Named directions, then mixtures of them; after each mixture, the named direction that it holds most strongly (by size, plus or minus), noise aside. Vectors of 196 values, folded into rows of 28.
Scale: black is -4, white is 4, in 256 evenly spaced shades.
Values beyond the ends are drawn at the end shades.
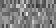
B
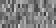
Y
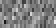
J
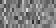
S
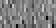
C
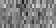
B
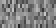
Y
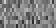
S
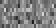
S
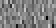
C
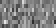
J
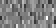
C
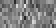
B
